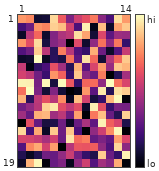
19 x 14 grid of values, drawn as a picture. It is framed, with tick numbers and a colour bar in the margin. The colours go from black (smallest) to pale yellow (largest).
No overall slope runs across the table. The values spread evenly over their range. Fine speckle covers the field. On average the colour sits 50% of the way up the scale.
